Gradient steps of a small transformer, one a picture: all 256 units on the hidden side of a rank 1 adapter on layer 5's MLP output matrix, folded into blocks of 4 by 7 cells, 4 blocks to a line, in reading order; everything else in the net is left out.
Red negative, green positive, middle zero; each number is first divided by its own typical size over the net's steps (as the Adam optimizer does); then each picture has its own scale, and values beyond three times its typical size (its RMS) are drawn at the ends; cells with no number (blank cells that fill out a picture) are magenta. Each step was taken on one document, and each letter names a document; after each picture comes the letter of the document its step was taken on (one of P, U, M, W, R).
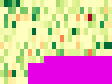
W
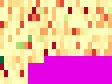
W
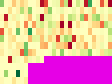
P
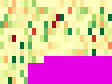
W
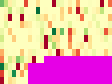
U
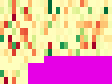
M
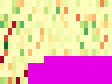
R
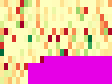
U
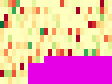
W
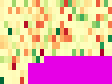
P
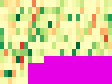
W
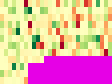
P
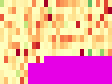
P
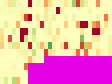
M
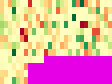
M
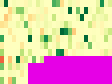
U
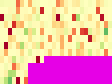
R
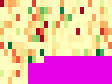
W
